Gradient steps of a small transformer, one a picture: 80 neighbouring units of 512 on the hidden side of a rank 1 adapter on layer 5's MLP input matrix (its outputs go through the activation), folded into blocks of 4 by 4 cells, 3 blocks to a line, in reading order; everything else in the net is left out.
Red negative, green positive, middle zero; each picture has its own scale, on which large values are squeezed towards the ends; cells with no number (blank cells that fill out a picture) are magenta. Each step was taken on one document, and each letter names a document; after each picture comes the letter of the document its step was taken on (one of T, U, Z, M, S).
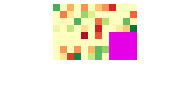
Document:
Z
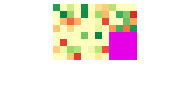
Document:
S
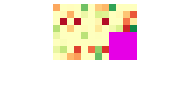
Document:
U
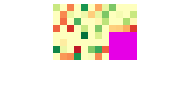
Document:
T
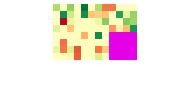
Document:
S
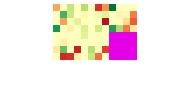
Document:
U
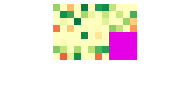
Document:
T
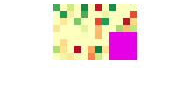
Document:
Z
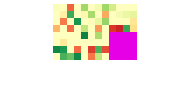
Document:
T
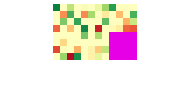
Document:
T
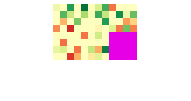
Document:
S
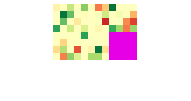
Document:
U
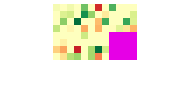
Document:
Z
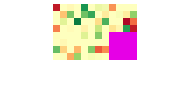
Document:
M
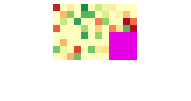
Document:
M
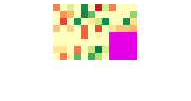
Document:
Z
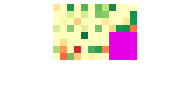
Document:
U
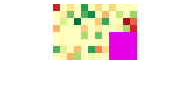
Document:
M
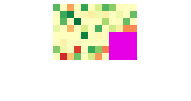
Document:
T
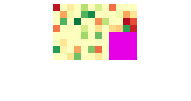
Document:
M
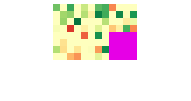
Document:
S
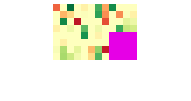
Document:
U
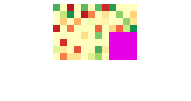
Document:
T
